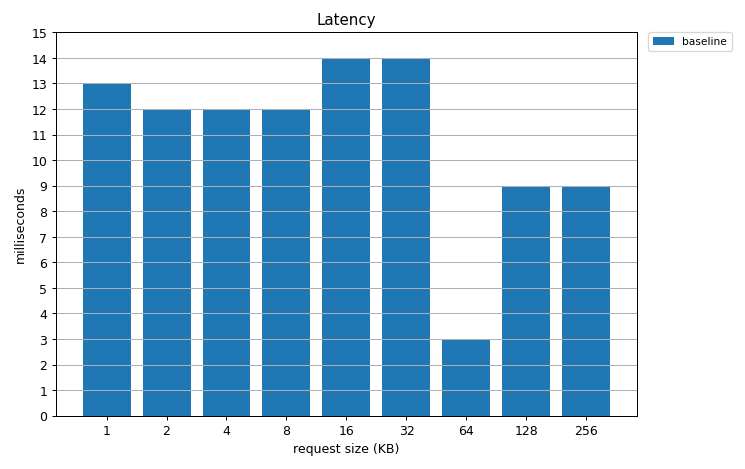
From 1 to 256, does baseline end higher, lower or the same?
lower
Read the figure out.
Title: Latency
x-axis: request size (KB), ticks 1 2 4 8 16 32 64 128 256
y-axis: milliseconds, ticks 0 1 2 3 4 5 6 7 8 9 10 11 12 13 14 15
Legend: baseline
Values:
baseline: 13 12 12 12 14 14 3 9 9
